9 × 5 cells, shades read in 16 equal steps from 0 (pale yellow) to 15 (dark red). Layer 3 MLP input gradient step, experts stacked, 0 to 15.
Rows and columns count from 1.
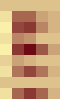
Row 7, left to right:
1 8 11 8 4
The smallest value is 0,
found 2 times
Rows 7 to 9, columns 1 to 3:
1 8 11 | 3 3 3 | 1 9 12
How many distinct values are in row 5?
5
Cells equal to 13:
0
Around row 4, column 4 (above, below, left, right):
7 10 6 3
